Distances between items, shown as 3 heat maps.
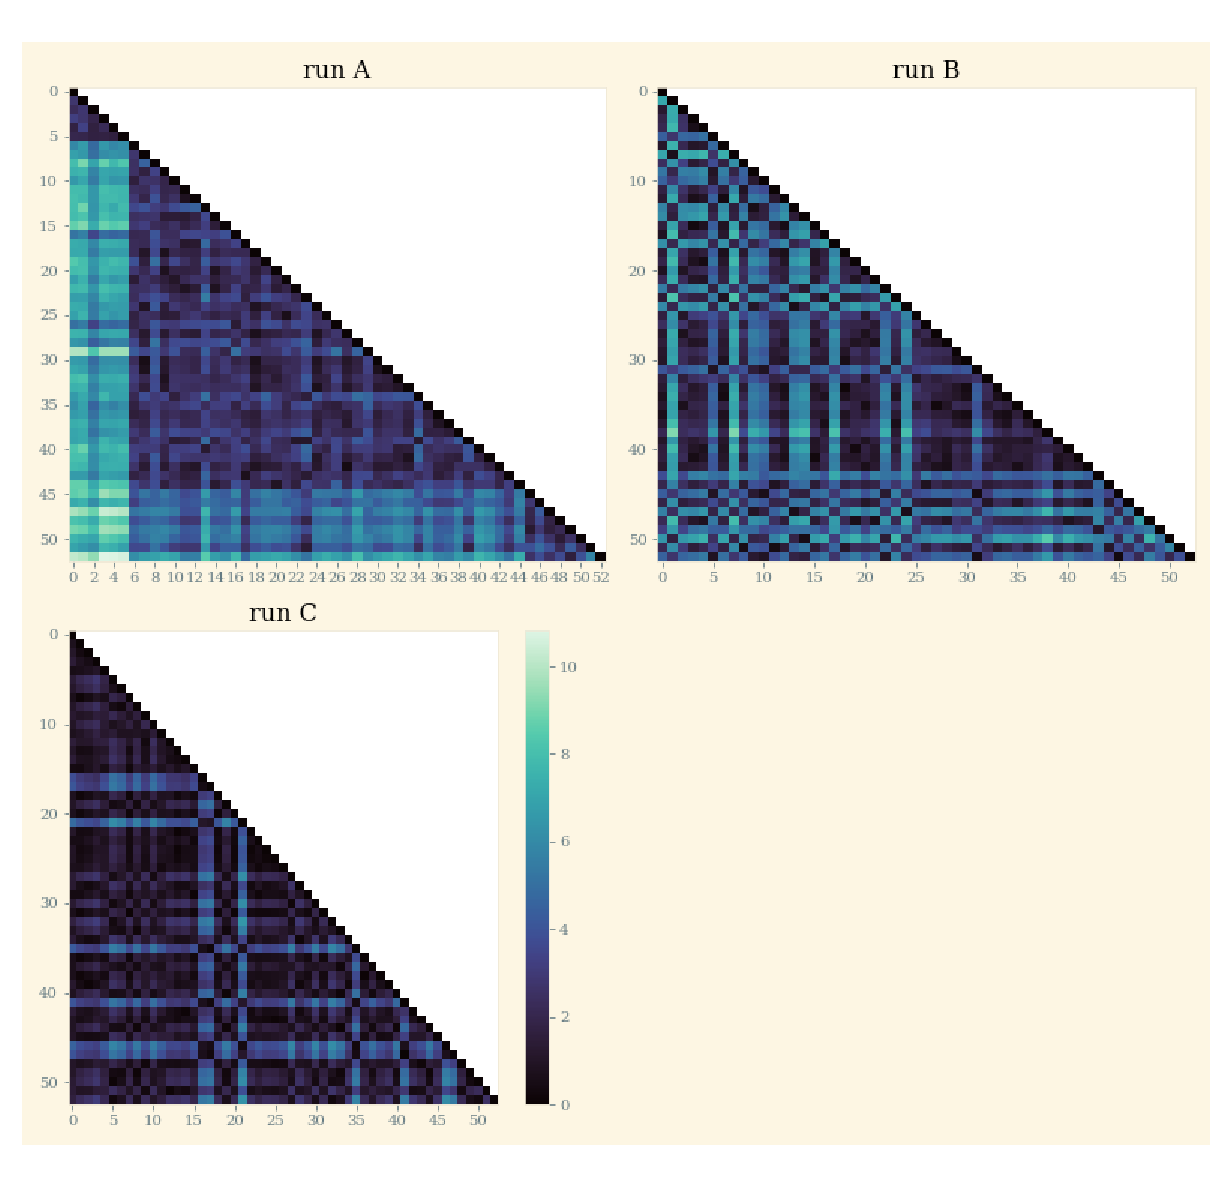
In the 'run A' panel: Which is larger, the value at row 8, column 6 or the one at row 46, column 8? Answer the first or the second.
the second
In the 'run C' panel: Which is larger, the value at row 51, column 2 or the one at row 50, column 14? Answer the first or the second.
the second
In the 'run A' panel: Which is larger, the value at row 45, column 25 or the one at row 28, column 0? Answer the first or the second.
the second
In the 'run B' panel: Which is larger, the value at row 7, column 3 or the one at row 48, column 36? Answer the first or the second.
the first
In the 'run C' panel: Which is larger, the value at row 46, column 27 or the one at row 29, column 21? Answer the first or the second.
the first
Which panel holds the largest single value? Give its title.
run A
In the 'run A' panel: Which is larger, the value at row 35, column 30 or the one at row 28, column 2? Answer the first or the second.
the second
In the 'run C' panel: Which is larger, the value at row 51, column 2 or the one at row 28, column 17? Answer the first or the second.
the second
